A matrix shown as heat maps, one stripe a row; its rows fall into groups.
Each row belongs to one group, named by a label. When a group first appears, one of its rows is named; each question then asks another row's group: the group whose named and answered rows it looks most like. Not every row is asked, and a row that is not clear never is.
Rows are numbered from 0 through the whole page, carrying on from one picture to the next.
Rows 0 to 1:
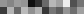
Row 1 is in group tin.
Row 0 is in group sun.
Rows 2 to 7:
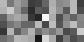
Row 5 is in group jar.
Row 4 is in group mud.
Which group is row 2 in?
sun
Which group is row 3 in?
sun
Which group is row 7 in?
mud
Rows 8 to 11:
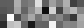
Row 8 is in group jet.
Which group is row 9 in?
jar
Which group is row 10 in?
tin
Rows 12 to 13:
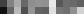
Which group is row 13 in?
jar
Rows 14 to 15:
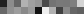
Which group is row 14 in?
tin
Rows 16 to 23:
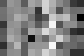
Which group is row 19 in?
jar
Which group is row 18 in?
sun
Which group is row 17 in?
mud
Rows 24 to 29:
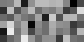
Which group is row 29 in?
mud
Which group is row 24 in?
jet
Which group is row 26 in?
jar
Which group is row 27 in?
sun
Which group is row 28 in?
tin
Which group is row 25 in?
tin
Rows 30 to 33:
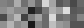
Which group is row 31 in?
sun
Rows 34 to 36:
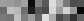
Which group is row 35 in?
sun
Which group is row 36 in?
mud
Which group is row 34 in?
sun
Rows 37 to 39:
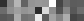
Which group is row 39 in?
jet
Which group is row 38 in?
mud
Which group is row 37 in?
jar
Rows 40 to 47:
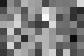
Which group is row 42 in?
mud
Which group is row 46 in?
tin
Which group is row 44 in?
tin
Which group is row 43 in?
sun
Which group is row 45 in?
jet
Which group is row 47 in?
mud
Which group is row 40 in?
tin
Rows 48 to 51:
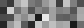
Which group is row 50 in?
mud
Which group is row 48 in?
mud
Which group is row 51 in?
jet
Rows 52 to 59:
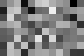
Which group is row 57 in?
jar
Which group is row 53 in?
jar
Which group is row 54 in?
tin
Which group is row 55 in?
sun
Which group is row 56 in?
mud
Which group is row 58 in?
tin
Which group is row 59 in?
jet
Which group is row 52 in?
jet
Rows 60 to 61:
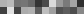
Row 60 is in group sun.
